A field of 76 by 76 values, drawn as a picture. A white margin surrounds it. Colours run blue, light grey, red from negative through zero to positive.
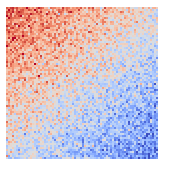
Ninth with the lowest average: bottom right. Grain: fine. Odd rows or columns: none. Stripes: none. Mirror symmetry: none. Ninth with the highest average: top left. Slope: up to the top left.
